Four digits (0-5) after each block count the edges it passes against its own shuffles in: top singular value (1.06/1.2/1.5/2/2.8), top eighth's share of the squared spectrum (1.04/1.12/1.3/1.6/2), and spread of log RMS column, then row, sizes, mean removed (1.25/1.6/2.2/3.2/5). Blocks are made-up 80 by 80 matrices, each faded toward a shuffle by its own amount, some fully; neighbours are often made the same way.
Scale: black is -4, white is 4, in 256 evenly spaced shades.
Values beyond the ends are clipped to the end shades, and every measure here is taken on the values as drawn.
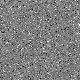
0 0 0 0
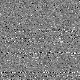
2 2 0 3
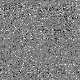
1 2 0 2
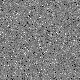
0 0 0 0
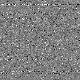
2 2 0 3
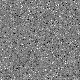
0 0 0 0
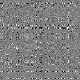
4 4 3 3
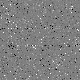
3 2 0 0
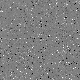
2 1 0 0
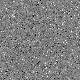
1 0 0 0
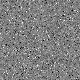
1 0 0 0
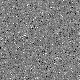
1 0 0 0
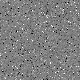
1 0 0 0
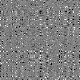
4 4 2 2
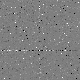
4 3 0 1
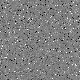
2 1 0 0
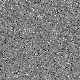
1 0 0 0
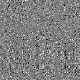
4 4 2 2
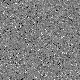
0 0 0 0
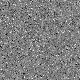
0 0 0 0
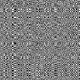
5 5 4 3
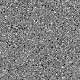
3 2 1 0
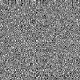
4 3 2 2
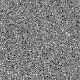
3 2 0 0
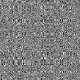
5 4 3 2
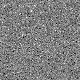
2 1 0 0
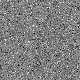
1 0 0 0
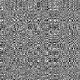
5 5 3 3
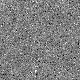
2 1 0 0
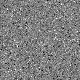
1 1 0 0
